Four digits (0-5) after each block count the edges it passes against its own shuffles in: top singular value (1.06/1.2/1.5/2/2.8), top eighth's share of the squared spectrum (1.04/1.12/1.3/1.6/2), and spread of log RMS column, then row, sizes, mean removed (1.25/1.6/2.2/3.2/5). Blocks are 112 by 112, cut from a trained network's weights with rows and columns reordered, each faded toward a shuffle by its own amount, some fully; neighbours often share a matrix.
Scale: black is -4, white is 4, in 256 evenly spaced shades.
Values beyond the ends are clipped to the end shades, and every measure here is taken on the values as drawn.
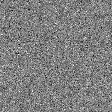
2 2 0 0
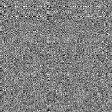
3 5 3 3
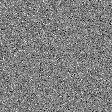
0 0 0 0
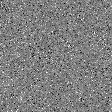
0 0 0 0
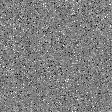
1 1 0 0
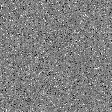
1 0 0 0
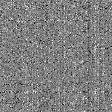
3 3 0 2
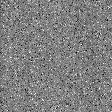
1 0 0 0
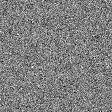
0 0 0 0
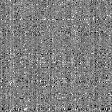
3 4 1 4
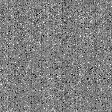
2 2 0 2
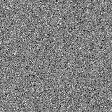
1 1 0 0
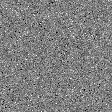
0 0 0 0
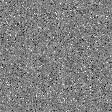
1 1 0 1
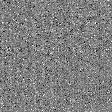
2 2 0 1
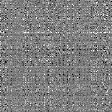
3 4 4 2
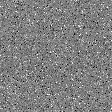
0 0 0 0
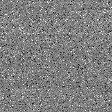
1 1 1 0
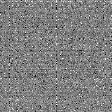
3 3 3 1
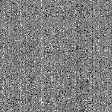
3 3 1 3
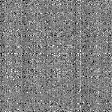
3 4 1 3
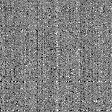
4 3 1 3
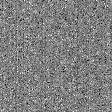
2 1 0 0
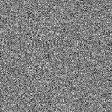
4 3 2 1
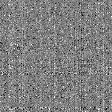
3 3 1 3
